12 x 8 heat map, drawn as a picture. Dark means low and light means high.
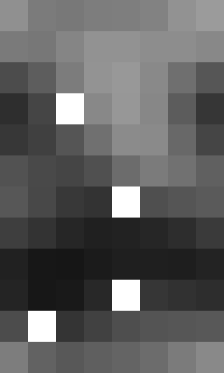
The top middle is the smoothest part. There are four isolated cells, each far higher than the cells round it. There are no regular stripes. On average the colour sits 40% of the way up the scale.
